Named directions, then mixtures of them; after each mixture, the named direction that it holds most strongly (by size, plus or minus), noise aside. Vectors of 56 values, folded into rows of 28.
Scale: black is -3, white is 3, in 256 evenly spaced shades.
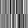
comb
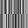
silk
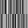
silk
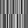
silk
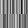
silk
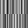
silk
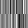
comb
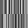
silk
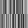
comb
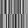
silk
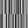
silk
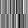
comb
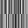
silk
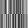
silk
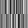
comb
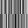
silk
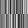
comb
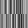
comb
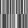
comb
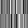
comb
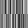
comb
